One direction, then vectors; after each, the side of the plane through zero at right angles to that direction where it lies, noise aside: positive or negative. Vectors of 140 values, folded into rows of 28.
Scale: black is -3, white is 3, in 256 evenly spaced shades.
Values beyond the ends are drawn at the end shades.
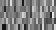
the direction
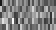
positive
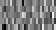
positive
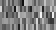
positive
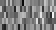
positive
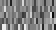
negative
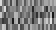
negative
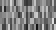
positive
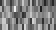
negative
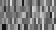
positive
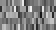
negative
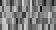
negative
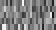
negative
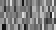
positive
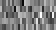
positive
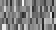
negative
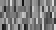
positive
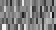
negative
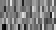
positive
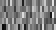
positive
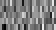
positive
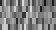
negative
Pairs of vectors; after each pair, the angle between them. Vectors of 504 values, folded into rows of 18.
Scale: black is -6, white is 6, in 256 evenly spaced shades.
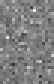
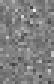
nearly parallel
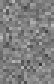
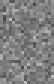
partly opposed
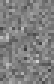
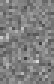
nearly parallel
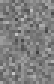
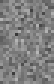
nearly opposite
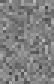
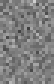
partly aligned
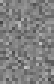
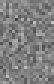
partly aligned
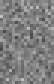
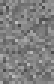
orthogonal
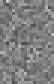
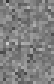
nearly opposite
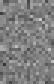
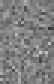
orthogonal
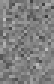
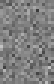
orthogonal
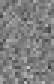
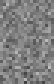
nearly opposite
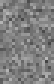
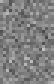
partly aligned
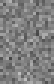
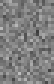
nearly parallel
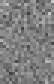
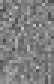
partly opposed
